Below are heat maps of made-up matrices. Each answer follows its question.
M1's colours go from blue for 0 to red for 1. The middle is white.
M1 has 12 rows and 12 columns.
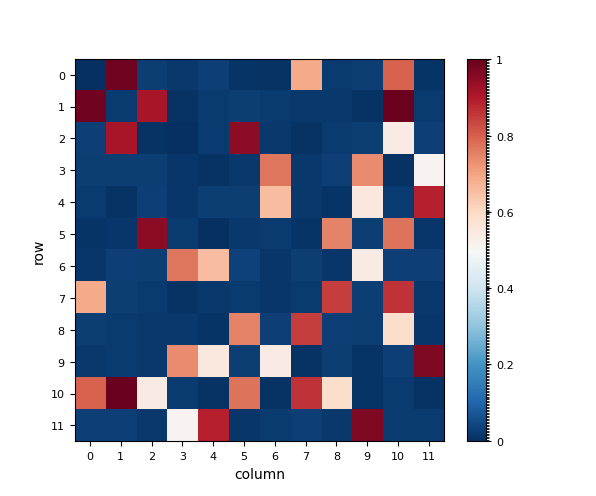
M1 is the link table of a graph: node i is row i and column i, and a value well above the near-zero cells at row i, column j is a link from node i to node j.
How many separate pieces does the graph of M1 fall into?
2
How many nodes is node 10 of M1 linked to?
6
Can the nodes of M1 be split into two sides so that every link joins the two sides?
no
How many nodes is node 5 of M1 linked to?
3
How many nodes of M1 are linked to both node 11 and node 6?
3
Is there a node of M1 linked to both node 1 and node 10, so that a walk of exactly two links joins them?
yes
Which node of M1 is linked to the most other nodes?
node 10
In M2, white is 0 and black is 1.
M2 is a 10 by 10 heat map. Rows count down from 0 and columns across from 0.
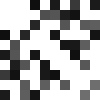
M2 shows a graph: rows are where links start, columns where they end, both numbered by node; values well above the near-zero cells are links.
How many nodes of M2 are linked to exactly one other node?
0
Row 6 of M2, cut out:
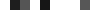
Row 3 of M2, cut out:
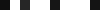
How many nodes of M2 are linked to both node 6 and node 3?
1
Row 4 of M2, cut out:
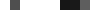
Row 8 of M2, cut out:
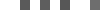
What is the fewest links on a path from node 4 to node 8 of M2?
1
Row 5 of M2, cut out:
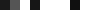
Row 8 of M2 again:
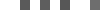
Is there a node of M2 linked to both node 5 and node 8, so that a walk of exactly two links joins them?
no
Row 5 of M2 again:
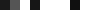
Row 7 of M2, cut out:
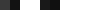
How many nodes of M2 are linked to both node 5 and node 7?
2
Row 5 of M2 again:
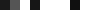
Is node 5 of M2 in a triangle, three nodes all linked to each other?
yes
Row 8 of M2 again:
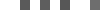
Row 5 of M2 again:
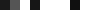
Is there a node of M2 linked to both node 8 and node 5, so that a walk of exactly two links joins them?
no
